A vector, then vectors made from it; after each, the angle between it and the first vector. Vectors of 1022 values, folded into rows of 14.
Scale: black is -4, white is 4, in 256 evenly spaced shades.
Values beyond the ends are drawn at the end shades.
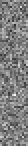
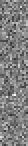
nearly parallel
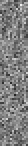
partly opposed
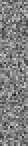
nearly opposite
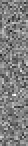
nearly parallel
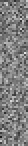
partly opposed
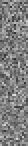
nearly parallel
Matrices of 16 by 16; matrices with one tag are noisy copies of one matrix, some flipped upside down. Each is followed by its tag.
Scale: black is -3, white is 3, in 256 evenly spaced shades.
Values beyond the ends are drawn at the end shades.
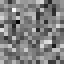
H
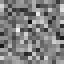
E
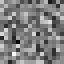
H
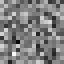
H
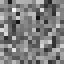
H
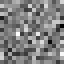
E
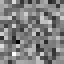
H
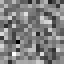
H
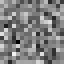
H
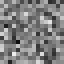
H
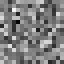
H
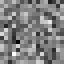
H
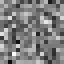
H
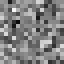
H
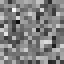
H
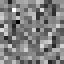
H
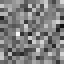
E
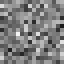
E
